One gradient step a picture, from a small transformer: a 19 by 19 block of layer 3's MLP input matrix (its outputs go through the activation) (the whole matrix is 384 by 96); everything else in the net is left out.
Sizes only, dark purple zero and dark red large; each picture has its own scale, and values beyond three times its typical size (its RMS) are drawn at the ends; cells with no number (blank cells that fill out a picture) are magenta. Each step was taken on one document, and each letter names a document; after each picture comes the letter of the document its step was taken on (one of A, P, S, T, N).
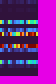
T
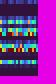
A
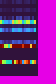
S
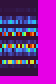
A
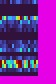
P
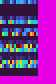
A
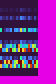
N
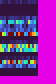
A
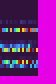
N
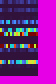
T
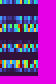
P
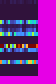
T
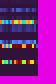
S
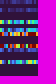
T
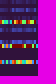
S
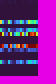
T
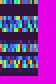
P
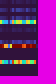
S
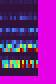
N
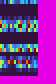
P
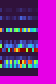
N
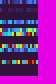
T
